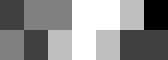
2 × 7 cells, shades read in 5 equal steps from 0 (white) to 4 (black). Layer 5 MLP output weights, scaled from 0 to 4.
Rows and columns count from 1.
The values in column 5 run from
0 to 1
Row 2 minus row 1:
-1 1 -1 0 1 2 -1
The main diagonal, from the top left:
3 3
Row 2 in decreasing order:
3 3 3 2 1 1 0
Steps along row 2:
up down down up up same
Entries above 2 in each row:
2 3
